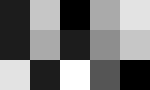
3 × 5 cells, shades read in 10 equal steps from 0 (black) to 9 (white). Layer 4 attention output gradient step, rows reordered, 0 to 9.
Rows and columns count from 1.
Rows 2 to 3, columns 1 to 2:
1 6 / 8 1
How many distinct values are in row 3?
5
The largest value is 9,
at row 3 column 3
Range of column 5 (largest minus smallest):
8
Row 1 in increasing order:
0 1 6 7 8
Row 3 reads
8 1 9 3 0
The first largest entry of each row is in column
5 5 3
